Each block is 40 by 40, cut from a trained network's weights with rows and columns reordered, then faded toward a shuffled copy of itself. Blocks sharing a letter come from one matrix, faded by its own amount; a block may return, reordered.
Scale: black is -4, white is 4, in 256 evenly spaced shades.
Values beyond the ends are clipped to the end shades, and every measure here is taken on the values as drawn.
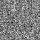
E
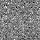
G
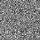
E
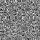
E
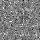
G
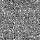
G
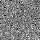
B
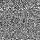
E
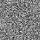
E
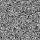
E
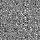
G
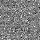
G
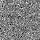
B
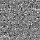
G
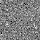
G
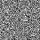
E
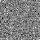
G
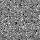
B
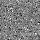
B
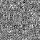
E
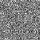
E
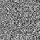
E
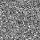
E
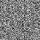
E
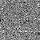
G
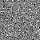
B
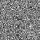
E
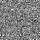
E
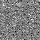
B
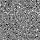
B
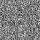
E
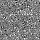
B
